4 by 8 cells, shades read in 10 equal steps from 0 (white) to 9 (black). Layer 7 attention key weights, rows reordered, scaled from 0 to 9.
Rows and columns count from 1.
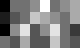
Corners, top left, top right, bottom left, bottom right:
9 3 5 6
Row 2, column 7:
5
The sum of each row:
35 36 37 39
